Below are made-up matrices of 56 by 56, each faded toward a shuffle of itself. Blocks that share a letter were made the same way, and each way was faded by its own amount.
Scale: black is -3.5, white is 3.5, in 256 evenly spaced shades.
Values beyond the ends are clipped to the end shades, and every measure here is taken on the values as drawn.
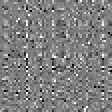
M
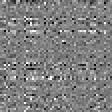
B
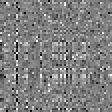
M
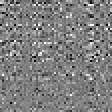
B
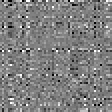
B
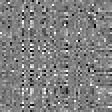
M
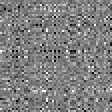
B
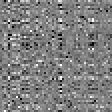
M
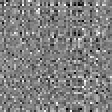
M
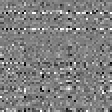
B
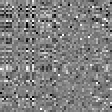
M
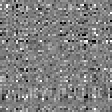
B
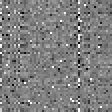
M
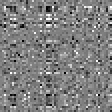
M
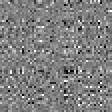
B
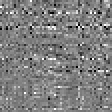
B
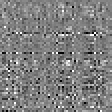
B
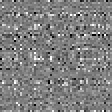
B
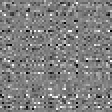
B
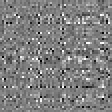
B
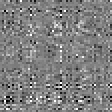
B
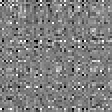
B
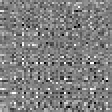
B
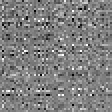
B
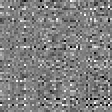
B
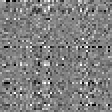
B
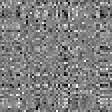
M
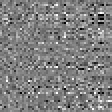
B
